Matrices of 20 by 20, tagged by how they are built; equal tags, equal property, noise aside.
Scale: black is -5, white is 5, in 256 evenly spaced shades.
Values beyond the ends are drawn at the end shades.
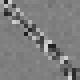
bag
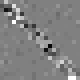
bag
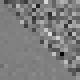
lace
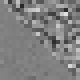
lace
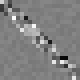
bag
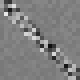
bag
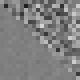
lace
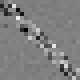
bag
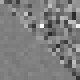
lace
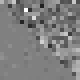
lace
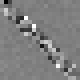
bag
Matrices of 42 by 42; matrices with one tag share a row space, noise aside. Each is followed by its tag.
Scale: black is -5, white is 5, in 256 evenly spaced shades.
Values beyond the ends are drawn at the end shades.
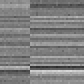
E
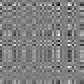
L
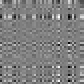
L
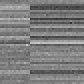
E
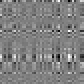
L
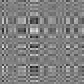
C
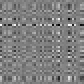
L
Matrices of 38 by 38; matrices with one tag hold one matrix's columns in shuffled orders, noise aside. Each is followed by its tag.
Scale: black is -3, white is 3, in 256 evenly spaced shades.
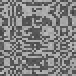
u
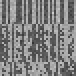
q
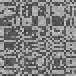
u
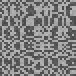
u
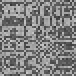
u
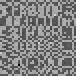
u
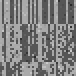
q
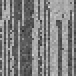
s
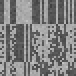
q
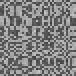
u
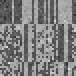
q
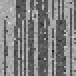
s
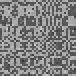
u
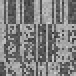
q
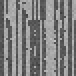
s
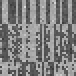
q
